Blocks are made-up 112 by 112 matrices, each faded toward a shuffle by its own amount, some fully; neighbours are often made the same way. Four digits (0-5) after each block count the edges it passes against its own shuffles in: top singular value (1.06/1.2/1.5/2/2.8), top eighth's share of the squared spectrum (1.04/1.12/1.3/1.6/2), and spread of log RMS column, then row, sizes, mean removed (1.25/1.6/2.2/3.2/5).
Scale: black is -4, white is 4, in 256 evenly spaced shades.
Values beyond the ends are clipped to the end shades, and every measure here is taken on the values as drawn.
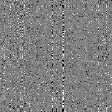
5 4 3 1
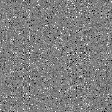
4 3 2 1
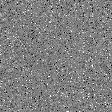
3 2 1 0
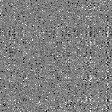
4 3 2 1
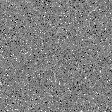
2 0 0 0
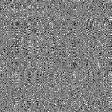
5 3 2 2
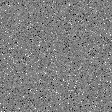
1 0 0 0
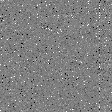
3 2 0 0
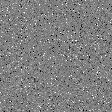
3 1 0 0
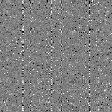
5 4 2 1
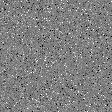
0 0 0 0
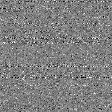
2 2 0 3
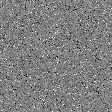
0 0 0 0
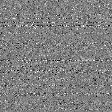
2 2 0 3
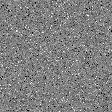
0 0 0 0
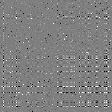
5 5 3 3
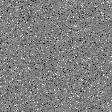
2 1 0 0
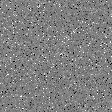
1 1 0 0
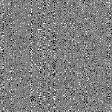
4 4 3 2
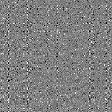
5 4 3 2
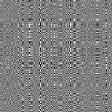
5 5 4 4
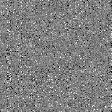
4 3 2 1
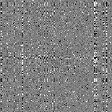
5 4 3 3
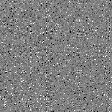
4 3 2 1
